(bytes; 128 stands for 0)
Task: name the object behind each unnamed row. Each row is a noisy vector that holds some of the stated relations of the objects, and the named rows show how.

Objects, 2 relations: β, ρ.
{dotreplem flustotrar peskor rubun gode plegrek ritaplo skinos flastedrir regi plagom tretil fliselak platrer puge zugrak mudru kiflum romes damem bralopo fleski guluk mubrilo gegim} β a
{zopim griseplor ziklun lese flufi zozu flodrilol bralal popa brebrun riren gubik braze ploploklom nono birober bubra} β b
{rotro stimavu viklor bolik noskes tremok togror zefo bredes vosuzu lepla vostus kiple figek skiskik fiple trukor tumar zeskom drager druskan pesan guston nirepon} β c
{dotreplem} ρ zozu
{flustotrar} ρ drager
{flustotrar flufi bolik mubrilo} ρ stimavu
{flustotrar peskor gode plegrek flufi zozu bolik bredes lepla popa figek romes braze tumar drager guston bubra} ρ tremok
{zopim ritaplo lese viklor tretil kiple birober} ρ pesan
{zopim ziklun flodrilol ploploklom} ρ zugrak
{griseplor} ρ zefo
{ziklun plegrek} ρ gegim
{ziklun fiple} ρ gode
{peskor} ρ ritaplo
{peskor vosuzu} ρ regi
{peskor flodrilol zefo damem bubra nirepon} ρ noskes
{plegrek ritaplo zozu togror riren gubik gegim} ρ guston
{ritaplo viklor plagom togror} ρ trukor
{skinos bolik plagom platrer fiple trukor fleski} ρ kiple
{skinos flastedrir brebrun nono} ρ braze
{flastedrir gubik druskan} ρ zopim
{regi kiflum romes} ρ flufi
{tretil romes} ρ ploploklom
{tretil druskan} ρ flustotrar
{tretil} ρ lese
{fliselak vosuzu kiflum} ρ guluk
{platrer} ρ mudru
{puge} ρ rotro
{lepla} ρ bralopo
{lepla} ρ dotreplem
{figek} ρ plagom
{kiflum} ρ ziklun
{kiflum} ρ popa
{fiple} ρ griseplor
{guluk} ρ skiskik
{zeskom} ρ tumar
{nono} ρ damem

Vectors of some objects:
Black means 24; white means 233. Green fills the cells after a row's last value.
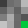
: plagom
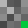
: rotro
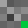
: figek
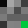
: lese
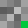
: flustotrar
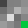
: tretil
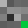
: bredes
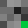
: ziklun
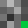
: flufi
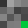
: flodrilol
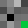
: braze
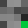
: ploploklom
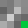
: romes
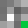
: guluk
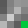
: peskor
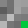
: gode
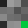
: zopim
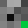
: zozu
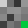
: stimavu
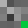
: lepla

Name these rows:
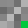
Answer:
mubrilo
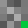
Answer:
vosuzu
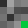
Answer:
griseplor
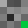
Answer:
bolik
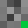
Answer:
fiple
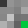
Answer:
ritaplo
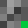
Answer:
bralal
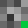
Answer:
zefo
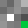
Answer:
zugrak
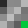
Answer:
damem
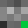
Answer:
pesan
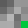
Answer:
flastedrir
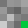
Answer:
gegim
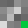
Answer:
dotreplem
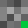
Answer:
viklor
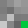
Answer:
plegrek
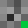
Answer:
togror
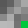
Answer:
skinos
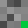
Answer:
druskan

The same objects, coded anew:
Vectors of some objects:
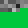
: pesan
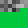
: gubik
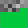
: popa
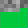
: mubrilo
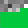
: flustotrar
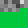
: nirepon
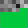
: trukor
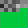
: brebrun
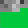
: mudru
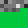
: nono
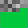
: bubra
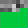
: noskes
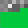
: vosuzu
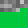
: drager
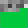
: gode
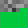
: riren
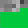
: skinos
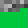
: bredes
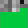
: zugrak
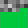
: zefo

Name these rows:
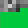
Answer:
skiskik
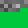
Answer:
braze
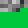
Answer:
fliselak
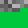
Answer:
griseplor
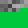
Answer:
ploploklom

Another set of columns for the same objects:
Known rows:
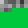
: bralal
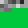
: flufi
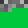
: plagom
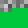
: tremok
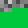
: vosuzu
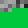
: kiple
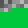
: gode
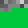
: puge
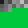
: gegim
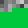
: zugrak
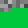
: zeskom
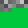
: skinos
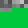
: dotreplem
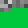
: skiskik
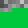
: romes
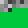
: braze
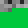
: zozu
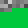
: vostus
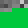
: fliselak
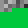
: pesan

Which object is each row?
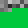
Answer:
zefo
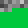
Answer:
tretil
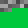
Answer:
togror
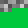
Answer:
guston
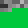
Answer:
regi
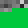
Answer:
guluk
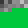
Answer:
plegrek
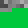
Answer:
peskor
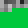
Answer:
ziklun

